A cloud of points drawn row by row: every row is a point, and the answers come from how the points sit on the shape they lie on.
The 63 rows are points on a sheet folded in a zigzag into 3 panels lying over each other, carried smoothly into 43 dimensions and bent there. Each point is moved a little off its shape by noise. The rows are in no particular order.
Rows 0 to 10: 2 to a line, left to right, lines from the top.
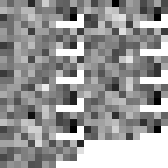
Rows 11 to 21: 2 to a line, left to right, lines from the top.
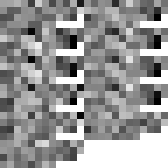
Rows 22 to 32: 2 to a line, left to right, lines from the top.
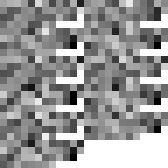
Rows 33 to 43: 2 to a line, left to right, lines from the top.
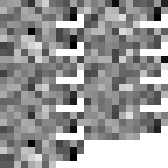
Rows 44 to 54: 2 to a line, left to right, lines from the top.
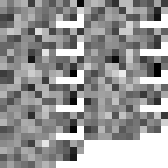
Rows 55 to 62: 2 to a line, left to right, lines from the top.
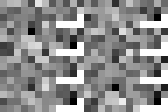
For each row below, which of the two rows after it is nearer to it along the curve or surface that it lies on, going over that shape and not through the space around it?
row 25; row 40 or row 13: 13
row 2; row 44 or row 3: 3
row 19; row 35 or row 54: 35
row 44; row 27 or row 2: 27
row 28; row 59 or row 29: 59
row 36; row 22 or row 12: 22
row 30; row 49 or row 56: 49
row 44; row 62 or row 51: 62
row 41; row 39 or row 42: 39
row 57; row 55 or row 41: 41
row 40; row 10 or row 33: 33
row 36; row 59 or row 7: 59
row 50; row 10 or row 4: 10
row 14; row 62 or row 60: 60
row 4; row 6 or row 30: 30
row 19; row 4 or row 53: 53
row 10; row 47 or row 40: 47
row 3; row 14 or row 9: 14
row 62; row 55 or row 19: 19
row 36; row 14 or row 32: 14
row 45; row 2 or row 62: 62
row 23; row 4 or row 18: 18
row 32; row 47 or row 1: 47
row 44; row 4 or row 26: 26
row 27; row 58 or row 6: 58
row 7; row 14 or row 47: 14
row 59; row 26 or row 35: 26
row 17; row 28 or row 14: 28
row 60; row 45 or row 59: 45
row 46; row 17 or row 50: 50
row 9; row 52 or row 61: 61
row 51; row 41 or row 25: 25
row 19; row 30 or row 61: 30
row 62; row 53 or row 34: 34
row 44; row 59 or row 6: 59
